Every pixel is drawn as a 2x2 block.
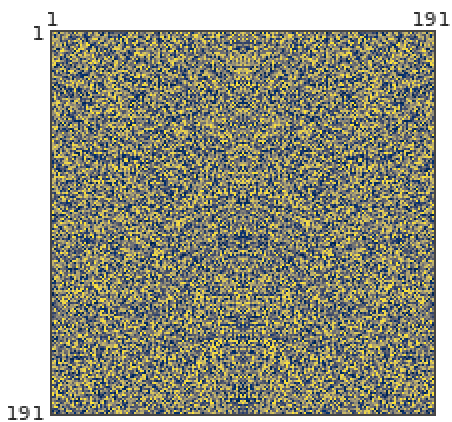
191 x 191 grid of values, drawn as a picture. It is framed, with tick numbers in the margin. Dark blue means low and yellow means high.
Seam: none. Mirror symmetry: left to right. Odd rows or columns: none. Histogram: flat. Slope: none. Grain: fine. Stripes: none. Average level on the scale: 50%.
